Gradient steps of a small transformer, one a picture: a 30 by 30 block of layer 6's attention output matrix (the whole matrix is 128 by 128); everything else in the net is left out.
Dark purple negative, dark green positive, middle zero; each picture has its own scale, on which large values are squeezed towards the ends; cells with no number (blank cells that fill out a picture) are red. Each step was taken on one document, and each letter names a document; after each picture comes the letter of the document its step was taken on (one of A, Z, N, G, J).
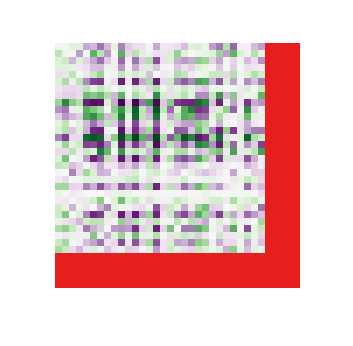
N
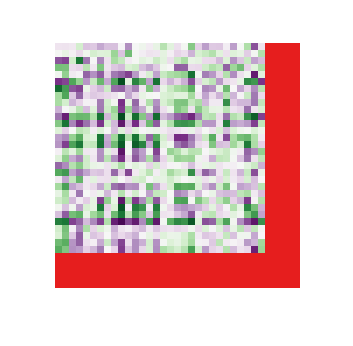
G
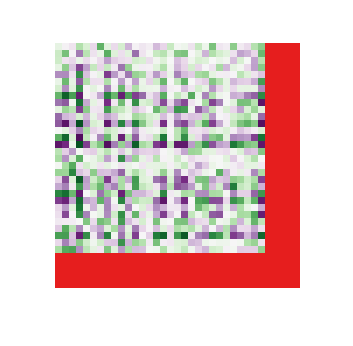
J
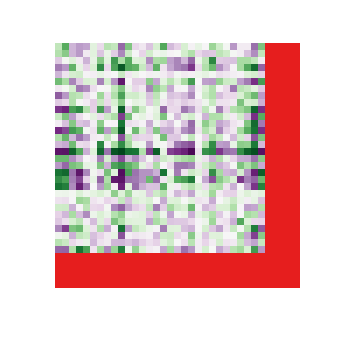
G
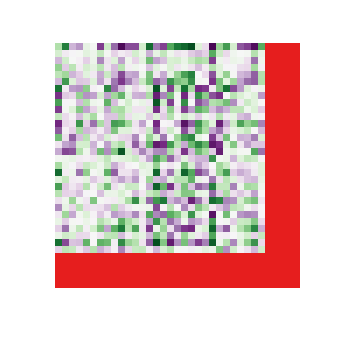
G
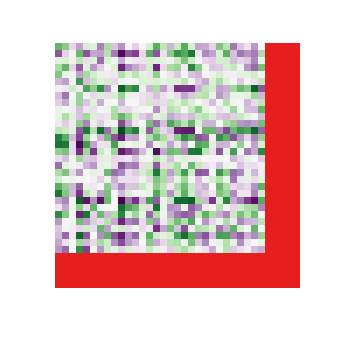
G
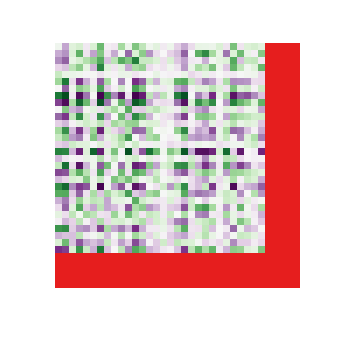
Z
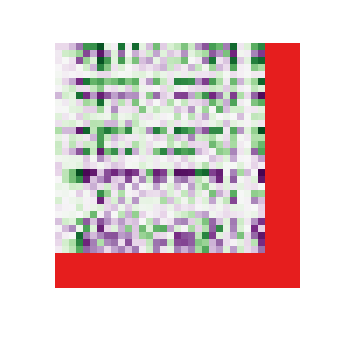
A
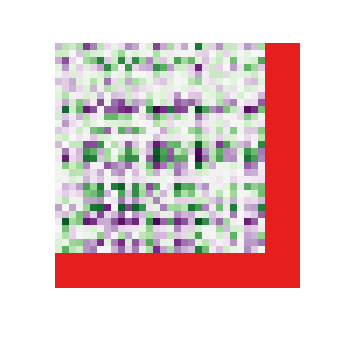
N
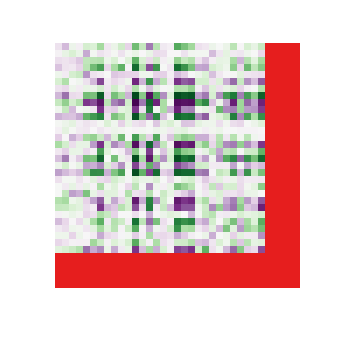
N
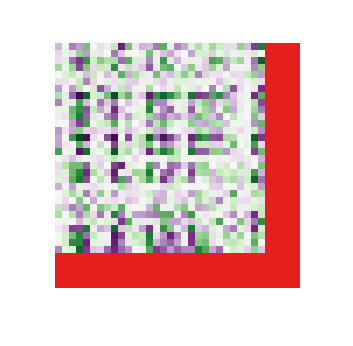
A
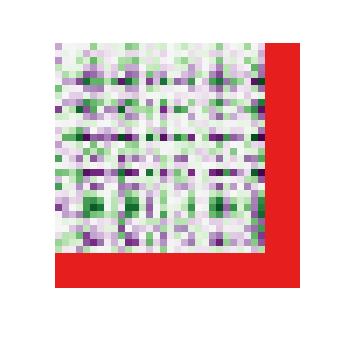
A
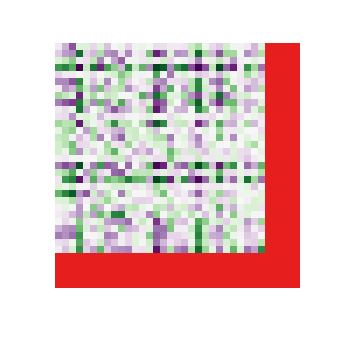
A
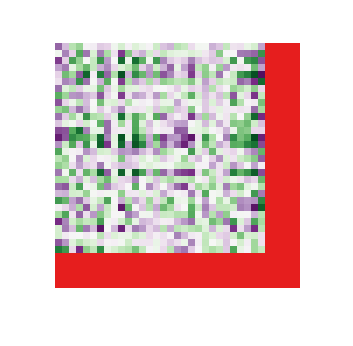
Z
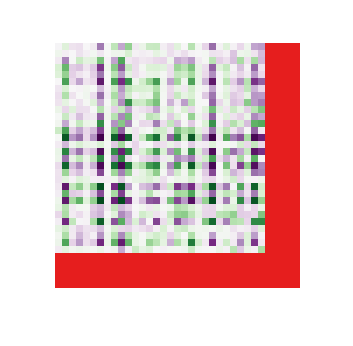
Z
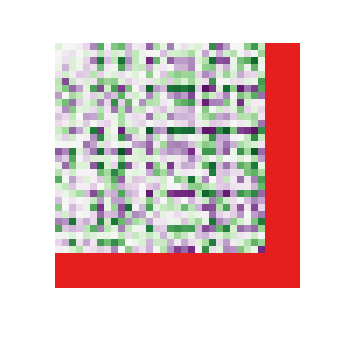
G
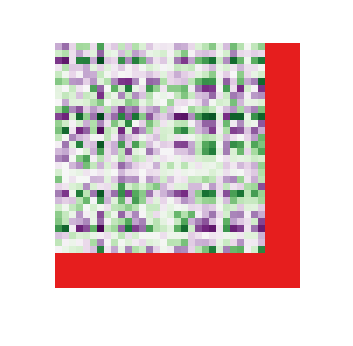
Z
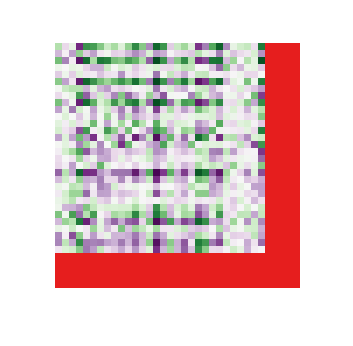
A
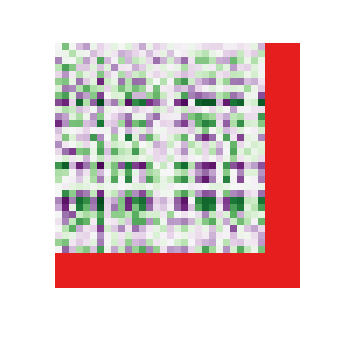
Z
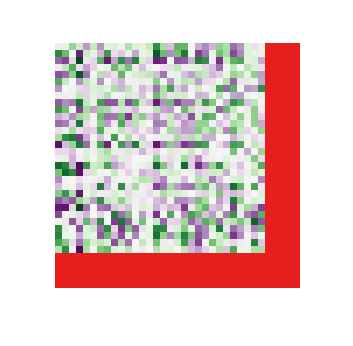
J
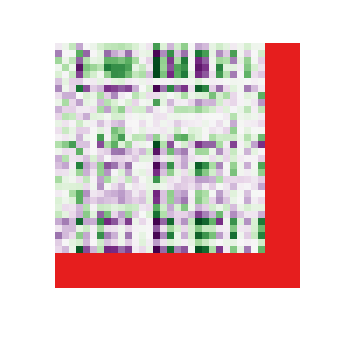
A
